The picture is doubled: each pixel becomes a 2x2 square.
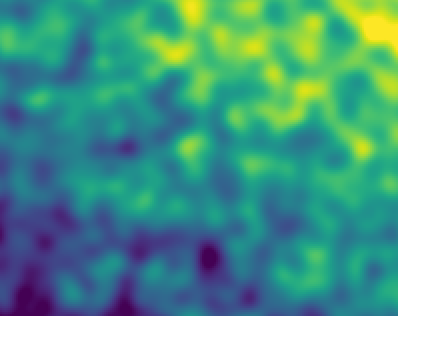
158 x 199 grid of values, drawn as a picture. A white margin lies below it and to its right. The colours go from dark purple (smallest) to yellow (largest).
Mirror symmetry: none. Lone odd cells: none. Ninth with the highest average: top right. Grain: smooth. Ninth with the lowest average: bottom left. Slope: up to the top right. Histogram: bell-shaped.
